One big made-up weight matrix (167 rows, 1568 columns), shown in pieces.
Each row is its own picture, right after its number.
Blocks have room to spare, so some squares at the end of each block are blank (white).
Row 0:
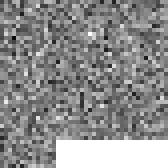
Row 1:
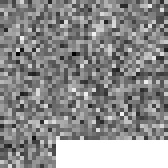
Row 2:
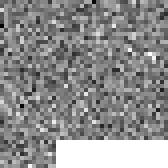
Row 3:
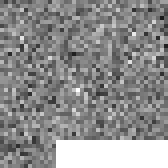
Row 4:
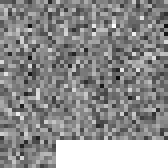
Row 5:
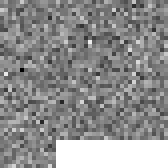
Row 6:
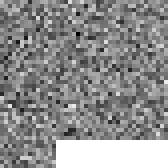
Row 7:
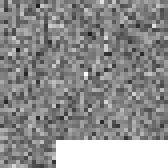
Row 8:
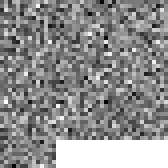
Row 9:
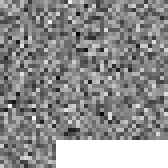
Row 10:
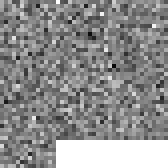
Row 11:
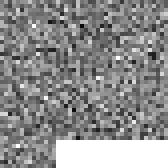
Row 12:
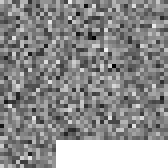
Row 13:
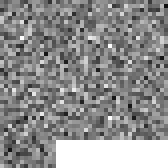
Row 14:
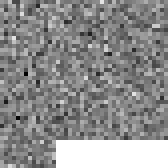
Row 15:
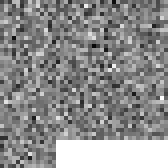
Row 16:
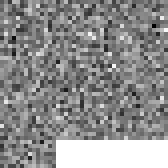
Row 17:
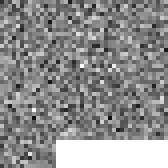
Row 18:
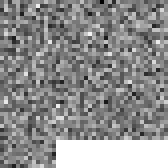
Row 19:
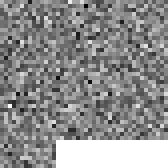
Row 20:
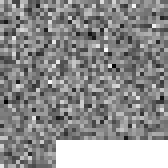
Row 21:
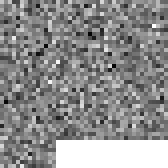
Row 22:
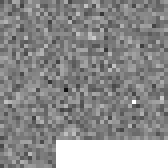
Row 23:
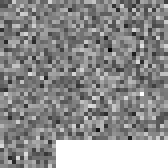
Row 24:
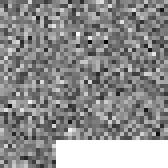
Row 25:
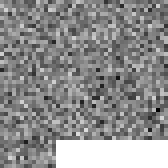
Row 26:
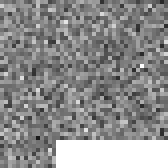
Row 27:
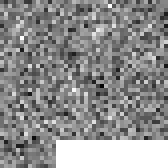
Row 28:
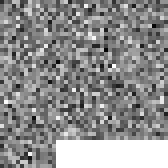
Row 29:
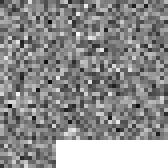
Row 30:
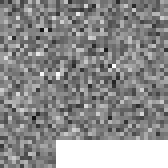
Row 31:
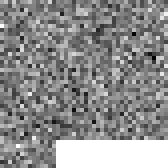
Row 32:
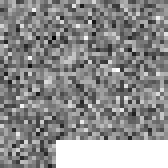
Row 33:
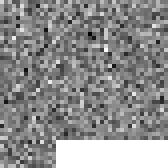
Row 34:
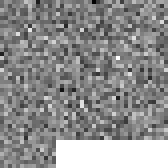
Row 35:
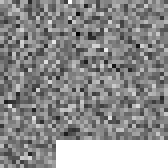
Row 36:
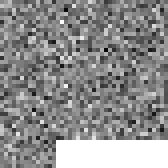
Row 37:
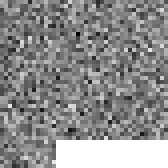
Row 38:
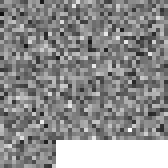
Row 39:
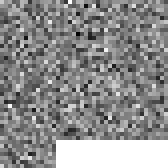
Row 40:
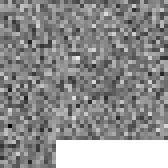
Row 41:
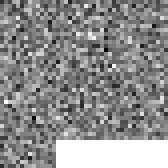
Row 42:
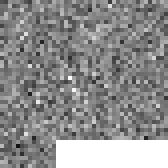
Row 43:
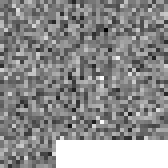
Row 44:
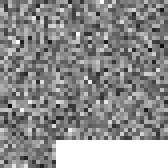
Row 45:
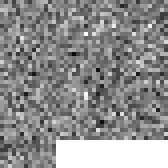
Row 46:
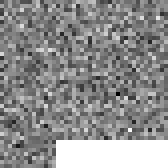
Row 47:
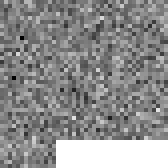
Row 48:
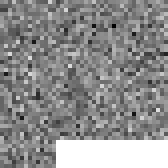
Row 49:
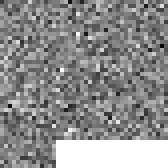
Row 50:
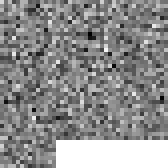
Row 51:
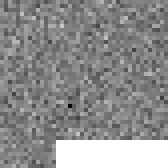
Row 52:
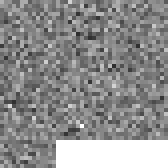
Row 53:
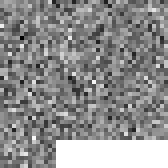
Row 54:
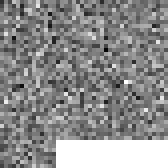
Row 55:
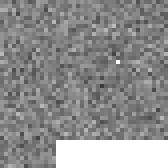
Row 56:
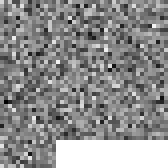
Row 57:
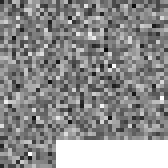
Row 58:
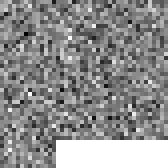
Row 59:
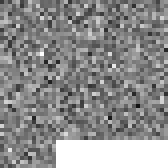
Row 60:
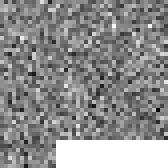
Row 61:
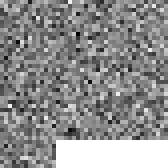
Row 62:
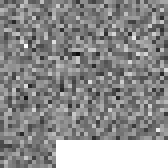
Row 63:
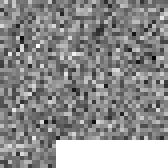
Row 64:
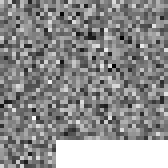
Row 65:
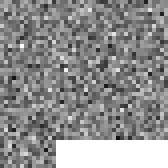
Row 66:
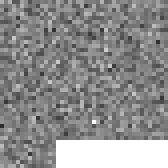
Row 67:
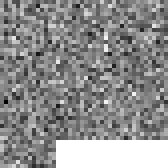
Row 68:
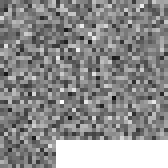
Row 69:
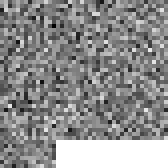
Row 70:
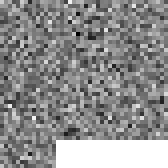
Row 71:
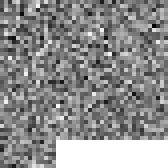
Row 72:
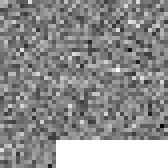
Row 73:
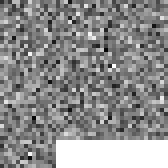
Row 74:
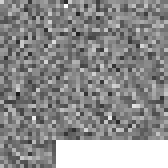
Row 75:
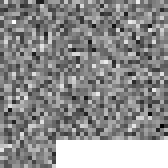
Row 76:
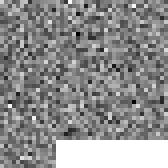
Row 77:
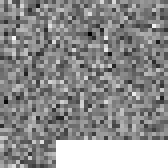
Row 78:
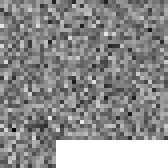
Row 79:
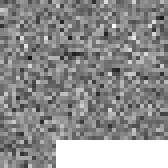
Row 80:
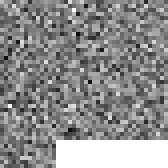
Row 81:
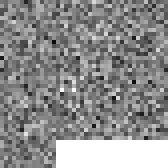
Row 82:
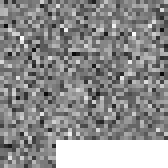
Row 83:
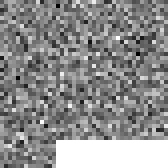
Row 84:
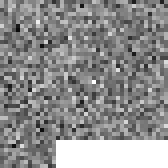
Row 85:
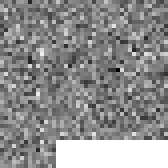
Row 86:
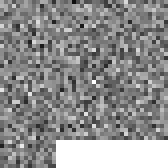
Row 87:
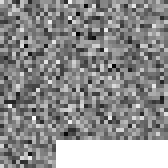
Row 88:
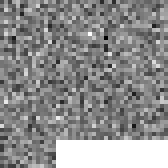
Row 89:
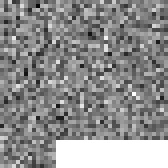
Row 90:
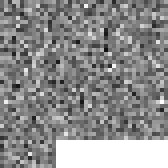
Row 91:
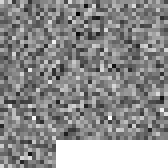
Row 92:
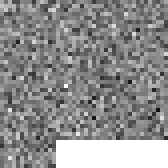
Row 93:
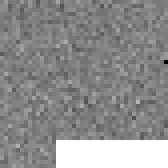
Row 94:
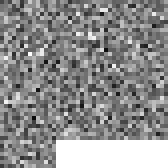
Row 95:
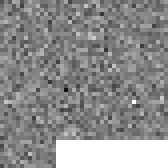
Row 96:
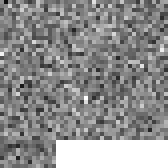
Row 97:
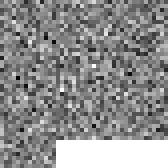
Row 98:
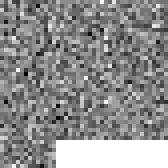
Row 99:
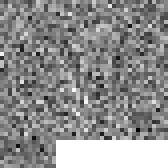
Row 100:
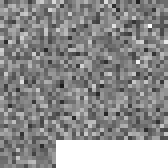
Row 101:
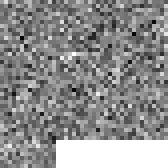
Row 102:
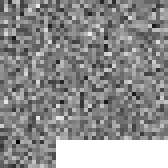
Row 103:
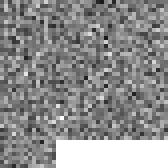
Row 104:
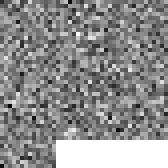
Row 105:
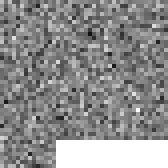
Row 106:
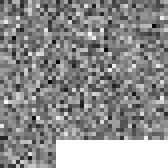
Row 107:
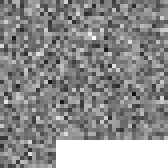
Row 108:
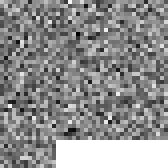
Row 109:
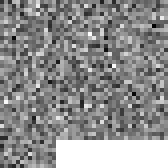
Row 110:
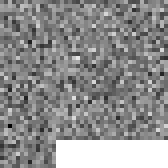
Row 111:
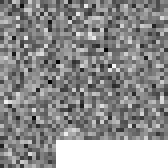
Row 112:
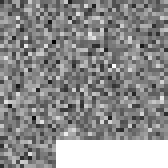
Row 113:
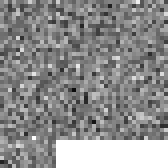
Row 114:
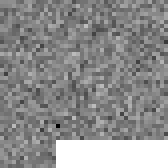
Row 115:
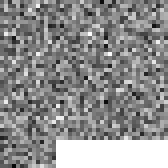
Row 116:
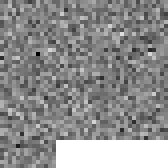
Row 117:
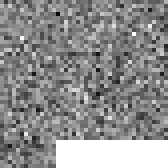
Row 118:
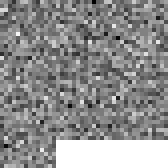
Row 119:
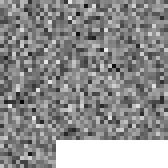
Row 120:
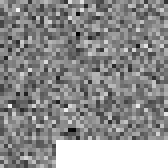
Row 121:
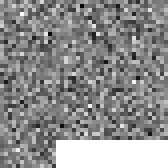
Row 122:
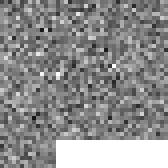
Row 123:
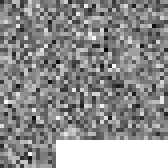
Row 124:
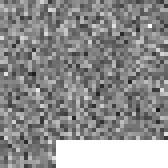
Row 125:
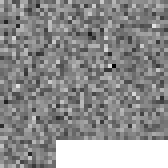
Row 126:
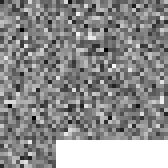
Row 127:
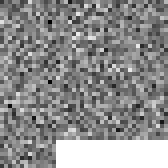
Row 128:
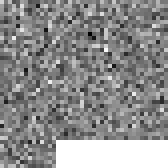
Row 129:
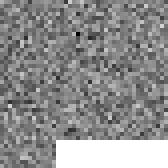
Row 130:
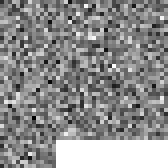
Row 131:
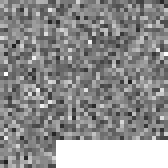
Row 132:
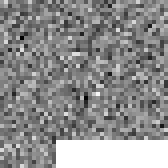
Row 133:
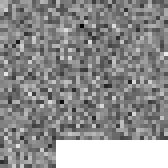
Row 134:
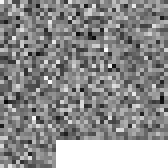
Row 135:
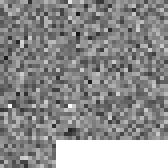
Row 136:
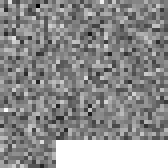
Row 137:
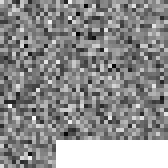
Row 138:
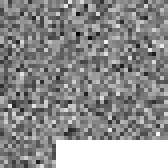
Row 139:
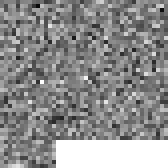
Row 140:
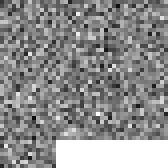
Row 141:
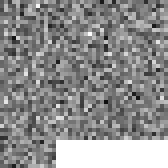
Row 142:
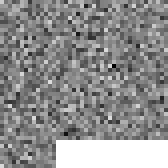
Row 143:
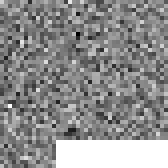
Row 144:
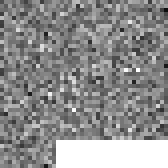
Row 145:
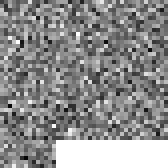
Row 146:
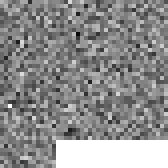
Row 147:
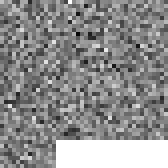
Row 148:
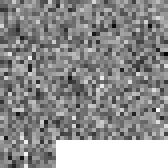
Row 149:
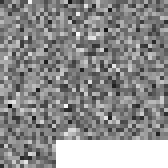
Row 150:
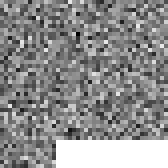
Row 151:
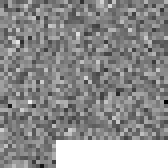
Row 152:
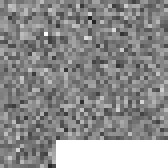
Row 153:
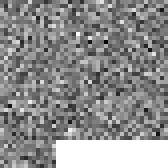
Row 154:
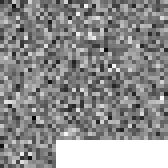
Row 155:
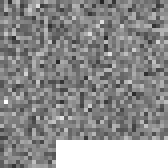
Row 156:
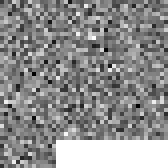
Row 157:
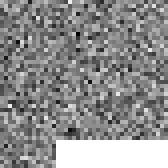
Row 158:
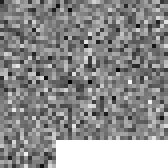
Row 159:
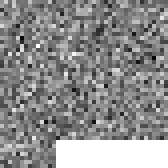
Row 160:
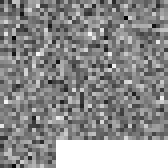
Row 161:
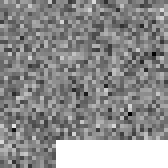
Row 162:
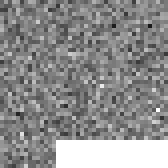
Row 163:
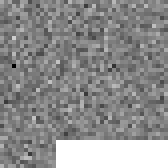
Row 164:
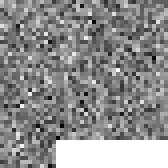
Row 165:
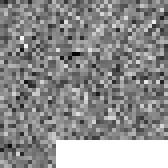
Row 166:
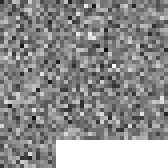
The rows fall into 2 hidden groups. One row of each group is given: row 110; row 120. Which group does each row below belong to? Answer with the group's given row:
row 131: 110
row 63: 110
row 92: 110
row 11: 110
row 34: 110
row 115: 120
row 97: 110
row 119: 120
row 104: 120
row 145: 120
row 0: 120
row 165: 110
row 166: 120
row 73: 120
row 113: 110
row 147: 120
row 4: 110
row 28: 120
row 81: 110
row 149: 120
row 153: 120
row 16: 120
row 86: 110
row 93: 110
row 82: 110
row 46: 110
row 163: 120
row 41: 120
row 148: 110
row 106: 120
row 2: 110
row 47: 110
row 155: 120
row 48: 110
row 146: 120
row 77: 120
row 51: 120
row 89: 120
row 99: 110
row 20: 120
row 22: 120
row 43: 110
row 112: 120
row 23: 110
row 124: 110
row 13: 110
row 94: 120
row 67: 120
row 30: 120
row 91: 120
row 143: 120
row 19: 120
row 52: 120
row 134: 120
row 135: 120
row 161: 110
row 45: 110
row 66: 120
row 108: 120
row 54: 120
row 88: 120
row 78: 110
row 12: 120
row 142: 120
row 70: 120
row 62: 110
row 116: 110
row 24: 120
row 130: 120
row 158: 110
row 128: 120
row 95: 120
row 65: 110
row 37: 120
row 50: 120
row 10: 120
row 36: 110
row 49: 120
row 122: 120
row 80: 120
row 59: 120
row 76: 120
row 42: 110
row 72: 110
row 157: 120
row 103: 120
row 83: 110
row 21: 120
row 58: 110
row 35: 120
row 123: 120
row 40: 110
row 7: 120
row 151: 120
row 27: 110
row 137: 120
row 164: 110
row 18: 120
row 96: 110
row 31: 110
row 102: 120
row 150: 120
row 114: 110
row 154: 120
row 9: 120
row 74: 120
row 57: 120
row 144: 110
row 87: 120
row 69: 120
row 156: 120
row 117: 110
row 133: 110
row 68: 110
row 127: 120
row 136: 120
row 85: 110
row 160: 120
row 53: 110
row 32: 110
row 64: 120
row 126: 120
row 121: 110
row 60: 110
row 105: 120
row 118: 110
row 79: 110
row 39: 120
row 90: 120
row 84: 110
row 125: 120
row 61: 120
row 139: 120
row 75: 110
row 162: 110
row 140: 120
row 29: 120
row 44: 120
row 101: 110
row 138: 120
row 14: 120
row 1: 110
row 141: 120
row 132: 110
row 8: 120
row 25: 110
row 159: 110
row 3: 110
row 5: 110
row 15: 120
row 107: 120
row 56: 120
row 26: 110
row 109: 120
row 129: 120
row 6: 120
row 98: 120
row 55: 110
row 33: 120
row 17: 120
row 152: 110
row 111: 120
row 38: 110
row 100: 110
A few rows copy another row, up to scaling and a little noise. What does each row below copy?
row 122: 30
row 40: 110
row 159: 63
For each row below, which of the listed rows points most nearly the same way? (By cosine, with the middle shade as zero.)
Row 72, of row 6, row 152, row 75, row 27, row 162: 75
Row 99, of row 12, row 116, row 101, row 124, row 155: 116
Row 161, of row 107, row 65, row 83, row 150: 65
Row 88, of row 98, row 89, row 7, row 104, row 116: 104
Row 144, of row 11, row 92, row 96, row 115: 96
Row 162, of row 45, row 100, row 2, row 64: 64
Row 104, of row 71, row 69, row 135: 71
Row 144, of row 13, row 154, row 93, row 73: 13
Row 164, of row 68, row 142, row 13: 142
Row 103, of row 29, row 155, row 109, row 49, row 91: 155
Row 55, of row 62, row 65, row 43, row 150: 65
